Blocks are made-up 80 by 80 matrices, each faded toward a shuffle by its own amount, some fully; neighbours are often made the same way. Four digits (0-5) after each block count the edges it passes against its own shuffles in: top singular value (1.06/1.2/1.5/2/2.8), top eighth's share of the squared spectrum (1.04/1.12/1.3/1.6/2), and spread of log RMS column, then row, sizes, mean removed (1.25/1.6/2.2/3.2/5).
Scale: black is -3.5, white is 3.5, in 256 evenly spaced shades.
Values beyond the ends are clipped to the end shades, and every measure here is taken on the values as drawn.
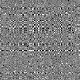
5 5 3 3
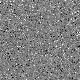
0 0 0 0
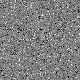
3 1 0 0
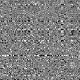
4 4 2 3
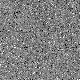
0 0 0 0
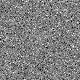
1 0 0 0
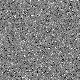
0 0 0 0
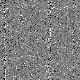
2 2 2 0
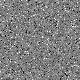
0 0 0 0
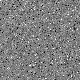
0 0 0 0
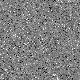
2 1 0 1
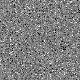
3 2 0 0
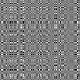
5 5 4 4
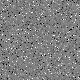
0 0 0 0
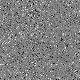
1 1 0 0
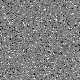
0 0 0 0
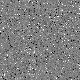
2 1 0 0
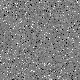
1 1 0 0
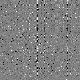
4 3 2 1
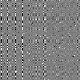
5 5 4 3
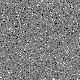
1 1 0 0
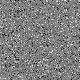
3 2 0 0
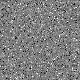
3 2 0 0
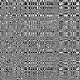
5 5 3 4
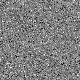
0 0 0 1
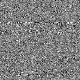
1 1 0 3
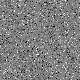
2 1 0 0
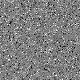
3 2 0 0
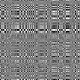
5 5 4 4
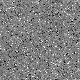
2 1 0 0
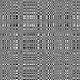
5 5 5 4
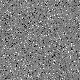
1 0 0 0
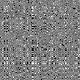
5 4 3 2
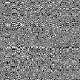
4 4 2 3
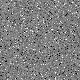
1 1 0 0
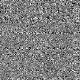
3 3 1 3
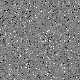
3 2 1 0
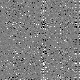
4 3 2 2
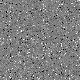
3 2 1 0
